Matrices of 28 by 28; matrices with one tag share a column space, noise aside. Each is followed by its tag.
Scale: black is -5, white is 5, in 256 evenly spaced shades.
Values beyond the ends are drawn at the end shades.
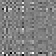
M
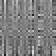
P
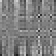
P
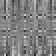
P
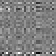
M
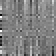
P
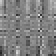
P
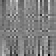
P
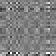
M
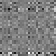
M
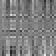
P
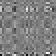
M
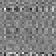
M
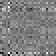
M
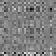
M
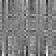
P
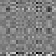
M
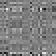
M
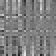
P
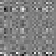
M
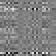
M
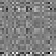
M
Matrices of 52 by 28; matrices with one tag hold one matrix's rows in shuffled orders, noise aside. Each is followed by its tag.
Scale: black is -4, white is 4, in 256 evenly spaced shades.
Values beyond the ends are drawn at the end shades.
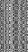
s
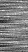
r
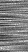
r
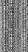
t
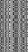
s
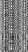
t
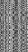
s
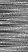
r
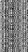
t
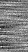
r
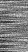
r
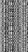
t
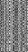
s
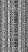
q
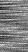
r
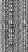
t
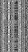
q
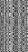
s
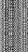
t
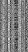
q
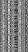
q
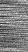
r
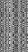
s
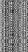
t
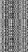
t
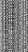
t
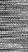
r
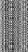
t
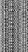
t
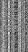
q
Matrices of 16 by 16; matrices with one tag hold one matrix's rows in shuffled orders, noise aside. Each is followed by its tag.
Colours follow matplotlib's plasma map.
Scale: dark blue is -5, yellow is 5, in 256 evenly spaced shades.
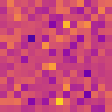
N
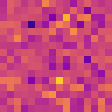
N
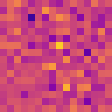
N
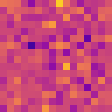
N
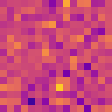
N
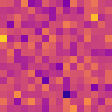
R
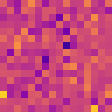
R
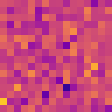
R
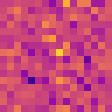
N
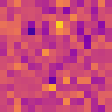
N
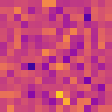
N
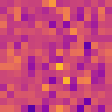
N
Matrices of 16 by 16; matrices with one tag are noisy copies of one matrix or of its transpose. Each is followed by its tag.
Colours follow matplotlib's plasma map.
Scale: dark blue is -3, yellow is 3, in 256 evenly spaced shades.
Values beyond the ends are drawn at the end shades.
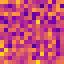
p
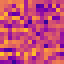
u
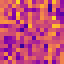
u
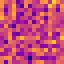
p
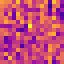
u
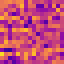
u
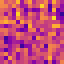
u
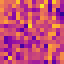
u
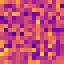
p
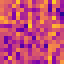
u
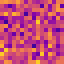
p
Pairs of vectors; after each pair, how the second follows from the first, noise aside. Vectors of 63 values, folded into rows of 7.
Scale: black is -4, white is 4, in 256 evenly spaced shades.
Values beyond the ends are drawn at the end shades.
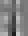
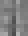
shrunk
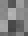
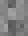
shrunk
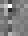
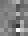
reversed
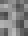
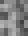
copied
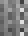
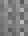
shrunk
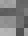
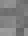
shrunk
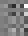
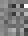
copied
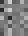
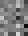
reversed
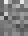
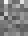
copied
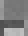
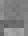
shrunk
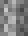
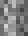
copied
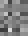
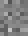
shrunk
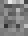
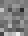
reversed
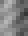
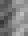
reversed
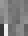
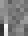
copied
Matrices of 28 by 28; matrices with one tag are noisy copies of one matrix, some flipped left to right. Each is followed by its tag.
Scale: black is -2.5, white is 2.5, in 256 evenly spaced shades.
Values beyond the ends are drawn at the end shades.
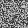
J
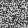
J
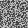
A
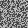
A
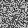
J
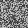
J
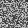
J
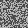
J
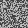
J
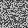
J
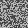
J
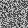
A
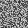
A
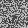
J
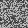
J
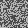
J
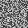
A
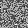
J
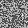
J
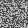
J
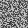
A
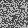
J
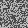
J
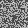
J
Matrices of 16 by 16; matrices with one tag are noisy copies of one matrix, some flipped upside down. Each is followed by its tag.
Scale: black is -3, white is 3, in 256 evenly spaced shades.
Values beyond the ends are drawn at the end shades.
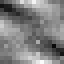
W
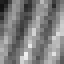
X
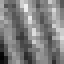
X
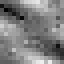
W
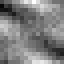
W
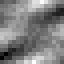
W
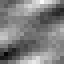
W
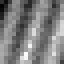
X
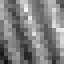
X
